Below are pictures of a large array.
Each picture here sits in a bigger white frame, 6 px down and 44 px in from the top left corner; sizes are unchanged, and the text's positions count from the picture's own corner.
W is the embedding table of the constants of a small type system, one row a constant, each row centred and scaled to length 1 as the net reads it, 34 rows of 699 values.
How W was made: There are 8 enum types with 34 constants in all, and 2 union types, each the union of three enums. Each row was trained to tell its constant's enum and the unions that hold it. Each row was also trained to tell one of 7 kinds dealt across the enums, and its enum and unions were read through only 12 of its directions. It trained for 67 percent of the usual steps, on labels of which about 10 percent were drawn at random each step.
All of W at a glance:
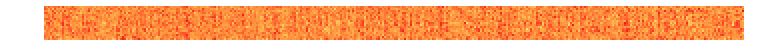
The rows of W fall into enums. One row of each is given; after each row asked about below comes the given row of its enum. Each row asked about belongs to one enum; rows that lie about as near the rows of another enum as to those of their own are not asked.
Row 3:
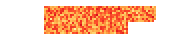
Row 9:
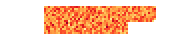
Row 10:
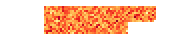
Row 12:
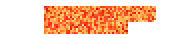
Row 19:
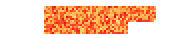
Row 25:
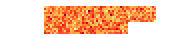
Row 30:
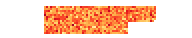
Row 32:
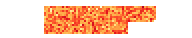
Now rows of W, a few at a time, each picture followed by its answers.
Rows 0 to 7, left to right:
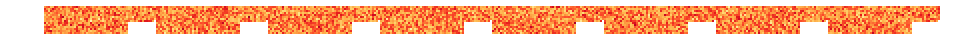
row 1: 12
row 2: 12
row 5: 30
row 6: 12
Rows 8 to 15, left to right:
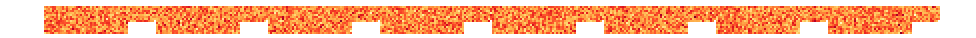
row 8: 19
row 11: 10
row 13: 10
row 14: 10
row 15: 3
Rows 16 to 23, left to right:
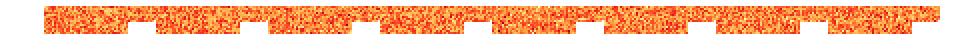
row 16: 25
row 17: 25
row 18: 10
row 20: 32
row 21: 9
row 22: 19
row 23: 25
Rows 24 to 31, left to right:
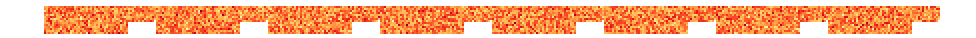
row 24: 25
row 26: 9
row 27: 3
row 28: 3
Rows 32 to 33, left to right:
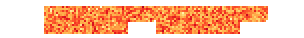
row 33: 19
